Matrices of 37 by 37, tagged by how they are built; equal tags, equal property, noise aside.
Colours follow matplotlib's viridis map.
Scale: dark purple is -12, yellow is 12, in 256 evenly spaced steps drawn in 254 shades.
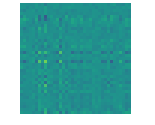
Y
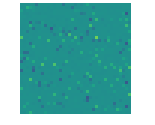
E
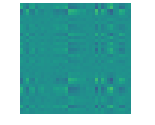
Y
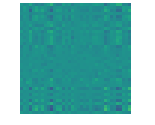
Y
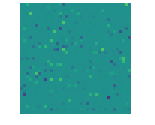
E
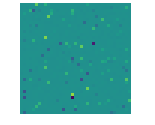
E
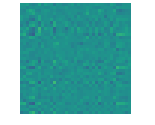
Y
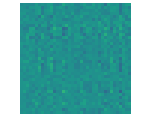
Y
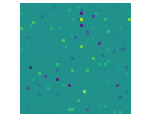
E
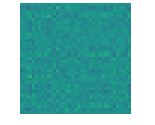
Y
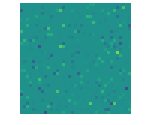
E
